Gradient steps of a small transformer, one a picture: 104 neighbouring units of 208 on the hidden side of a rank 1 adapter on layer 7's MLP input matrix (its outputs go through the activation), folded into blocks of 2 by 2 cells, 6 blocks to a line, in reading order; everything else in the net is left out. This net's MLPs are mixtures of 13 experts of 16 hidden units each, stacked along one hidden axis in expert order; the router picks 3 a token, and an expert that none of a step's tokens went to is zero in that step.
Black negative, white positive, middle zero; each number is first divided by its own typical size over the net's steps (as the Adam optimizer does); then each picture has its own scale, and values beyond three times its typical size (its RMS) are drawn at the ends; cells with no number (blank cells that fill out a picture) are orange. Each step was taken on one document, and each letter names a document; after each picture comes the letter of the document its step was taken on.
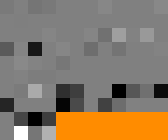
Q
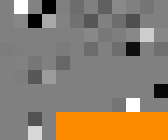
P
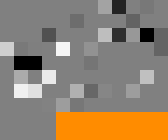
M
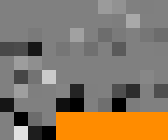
M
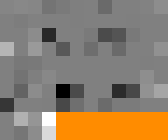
Q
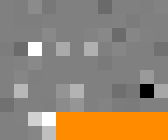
Q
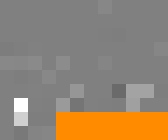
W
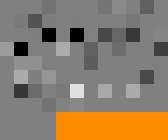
M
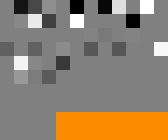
P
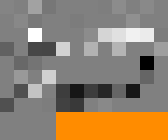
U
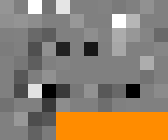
U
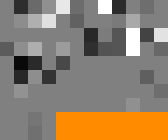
P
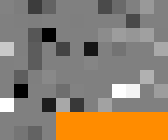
Q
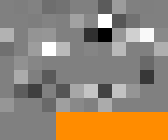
U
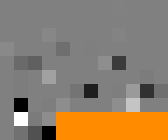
W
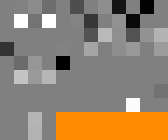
P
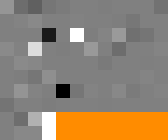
Q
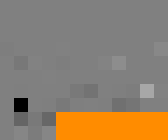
W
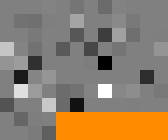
M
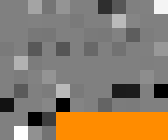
Q
